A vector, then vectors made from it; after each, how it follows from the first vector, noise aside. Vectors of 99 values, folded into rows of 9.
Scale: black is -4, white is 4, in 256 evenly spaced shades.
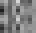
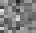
sign-scrambled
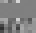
partly zeroed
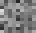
sign-scrambled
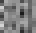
wrapped around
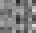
wrapped around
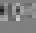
partly zeroed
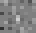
partly zeroed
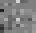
partly zeroed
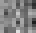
reversed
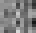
reversed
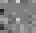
partly zeroed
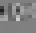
partly zeroed
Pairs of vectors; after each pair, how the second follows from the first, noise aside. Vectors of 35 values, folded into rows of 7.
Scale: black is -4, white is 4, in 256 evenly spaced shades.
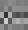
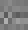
shrunk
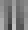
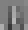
partly zeroed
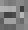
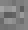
shrunk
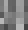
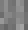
shrunk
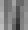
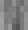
shrunk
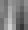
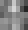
wrapped around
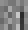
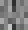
wrapped around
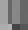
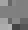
partly zeroed
